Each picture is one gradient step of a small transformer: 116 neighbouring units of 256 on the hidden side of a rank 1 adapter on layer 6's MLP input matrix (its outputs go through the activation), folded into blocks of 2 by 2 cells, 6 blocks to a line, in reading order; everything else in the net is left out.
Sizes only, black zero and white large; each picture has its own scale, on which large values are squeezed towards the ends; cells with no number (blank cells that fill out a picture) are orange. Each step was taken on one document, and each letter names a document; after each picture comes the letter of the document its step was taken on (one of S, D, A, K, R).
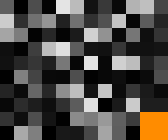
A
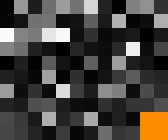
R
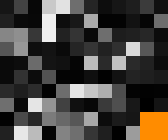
R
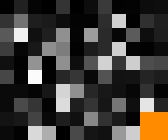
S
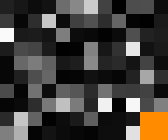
R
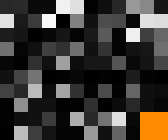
A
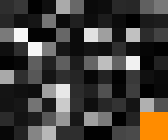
S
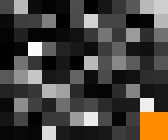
S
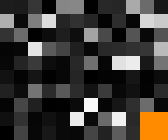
A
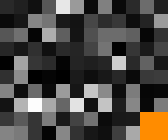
R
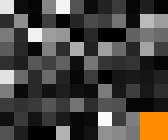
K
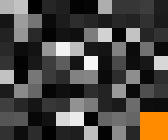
K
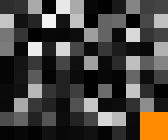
A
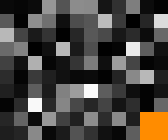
R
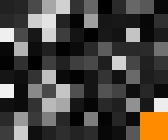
R
